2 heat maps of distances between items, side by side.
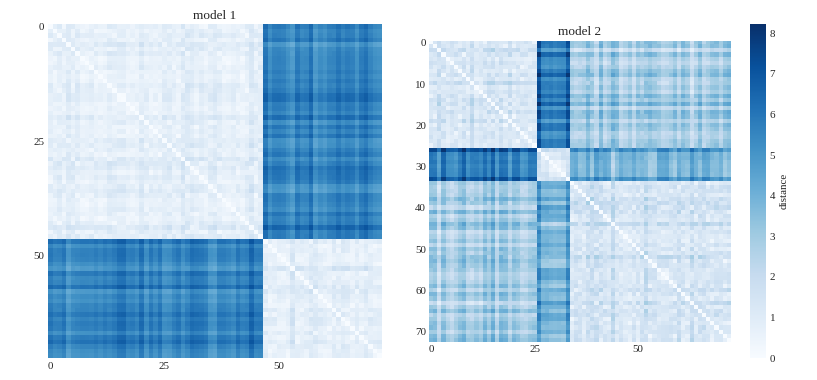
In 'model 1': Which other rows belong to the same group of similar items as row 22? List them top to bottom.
0, 1, 2, 3, 4, 5, 6, 7, 8, 9, 10, 11, 12, 13, 14, 15, 16, 17, 18, 19, 20, 21, 23, 24, 25, 26, 27, 28, 29, 30, 31, 32, 33, 34, 35, 36, 37, 38, 39, 40, 41, 42, 43, 44, 45, 46
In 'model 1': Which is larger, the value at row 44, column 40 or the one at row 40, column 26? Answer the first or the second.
the first
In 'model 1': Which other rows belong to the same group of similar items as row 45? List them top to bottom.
0, 1, 2, 3, 4, 5, 6, 7, 8, 9, 10, 11, 12, 13, 14, 15, 16, 17, 18, 19, 20, 21, 22, 23, 24, 25, 26, 27, 28, 29, 30, 31, 32, 33, 34, 35, 36, 37, 38, 39, 40, 41, 42, 43, 44, 46
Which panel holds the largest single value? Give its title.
model 2
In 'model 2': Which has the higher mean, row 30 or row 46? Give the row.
30
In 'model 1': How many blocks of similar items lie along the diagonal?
2
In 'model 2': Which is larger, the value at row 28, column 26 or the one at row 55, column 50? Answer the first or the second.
the first
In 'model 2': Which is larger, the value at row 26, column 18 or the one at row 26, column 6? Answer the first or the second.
the first
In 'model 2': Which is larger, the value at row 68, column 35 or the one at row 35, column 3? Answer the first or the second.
the second
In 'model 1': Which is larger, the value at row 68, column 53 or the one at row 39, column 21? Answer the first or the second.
the first
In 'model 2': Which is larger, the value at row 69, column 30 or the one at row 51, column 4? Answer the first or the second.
the first
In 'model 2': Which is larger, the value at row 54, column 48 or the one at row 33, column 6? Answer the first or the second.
the second
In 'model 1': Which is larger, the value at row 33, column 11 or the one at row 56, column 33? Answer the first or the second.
the second
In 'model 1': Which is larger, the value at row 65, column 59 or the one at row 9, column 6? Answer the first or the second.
the first
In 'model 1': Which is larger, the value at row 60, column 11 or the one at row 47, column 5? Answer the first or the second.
the second
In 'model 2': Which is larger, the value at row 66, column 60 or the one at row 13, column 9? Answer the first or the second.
the first
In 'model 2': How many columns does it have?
73
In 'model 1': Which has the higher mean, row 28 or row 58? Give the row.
58
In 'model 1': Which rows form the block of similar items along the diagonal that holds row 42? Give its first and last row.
0 to 46
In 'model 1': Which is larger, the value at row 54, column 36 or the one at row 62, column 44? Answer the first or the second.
the second
